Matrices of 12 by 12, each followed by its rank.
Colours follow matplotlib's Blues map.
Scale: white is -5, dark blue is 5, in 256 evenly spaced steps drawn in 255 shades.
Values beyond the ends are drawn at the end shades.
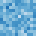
full rank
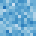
full rank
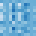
two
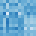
two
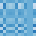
one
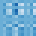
one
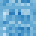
two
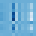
one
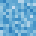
full rank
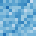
full rank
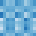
one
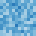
full rank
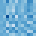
two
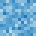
full rank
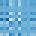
one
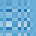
one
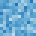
full rank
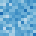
full rank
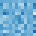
two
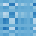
one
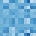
two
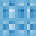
one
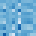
two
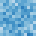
full rank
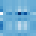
one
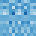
two
